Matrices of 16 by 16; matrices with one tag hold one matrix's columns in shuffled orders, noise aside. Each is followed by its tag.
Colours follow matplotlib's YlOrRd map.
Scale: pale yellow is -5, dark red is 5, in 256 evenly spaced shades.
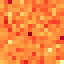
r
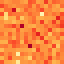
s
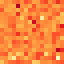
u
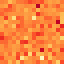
u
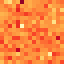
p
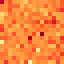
r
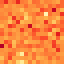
s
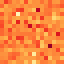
s
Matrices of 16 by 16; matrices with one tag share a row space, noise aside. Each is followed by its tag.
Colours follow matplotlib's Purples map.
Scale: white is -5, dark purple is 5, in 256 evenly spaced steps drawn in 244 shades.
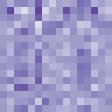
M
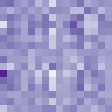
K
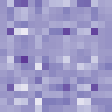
M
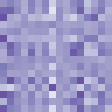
K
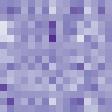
K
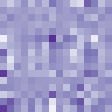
K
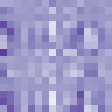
K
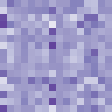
K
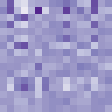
M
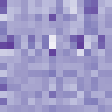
K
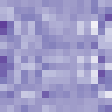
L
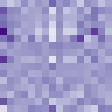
K
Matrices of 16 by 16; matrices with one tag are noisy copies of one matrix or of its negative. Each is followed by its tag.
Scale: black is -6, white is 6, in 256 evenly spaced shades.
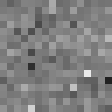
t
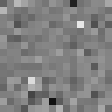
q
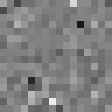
q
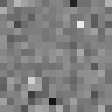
q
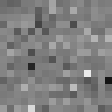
t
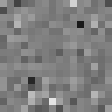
q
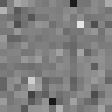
q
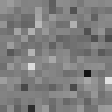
t
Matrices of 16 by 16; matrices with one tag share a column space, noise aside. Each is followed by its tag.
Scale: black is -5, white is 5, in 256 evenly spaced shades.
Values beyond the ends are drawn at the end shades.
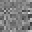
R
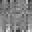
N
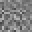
R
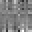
N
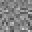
R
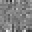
N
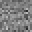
R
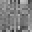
N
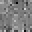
N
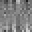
N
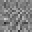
R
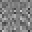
R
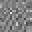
R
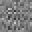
R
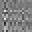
R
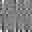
N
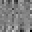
N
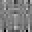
N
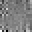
N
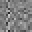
R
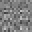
R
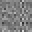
R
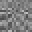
R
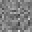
R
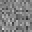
R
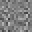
R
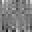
N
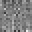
N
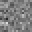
R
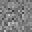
R
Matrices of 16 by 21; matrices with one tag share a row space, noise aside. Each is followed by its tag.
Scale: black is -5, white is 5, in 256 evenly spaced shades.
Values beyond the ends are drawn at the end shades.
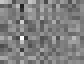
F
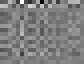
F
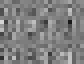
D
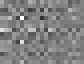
F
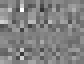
F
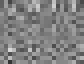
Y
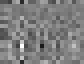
F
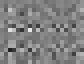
Y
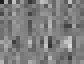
D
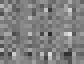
D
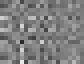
F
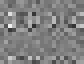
Y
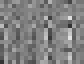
D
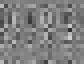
D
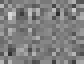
Y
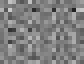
Y
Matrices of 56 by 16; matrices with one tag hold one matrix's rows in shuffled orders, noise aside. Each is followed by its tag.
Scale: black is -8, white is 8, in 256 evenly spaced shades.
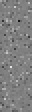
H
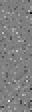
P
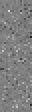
P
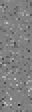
H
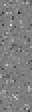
H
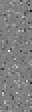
P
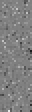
P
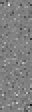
P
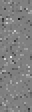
H
